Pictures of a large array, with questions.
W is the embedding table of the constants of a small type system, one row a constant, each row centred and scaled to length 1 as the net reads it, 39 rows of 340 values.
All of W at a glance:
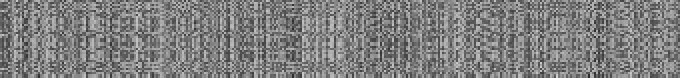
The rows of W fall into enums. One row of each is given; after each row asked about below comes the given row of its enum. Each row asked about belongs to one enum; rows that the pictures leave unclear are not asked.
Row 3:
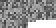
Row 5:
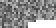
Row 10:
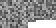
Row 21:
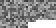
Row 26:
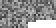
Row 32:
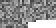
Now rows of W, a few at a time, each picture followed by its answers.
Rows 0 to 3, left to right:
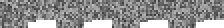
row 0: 5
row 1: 3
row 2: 10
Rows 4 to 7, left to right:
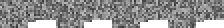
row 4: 10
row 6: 32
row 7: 3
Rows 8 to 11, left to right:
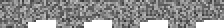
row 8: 32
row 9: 21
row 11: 10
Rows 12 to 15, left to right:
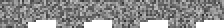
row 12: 32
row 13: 21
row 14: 10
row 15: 26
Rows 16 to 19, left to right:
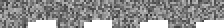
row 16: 3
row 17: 5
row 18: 26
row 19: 32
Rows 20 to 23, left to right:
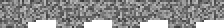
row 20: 32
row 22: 21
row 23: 32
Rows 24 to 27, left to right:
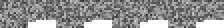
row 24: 3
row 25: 21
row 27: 21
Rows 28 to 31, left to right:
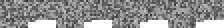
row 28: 21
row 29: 10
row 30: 26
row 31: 3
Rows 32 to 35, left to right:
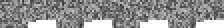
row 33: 3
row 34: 5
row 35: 3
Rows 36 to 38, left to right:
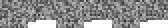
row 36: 26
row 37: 10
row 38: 10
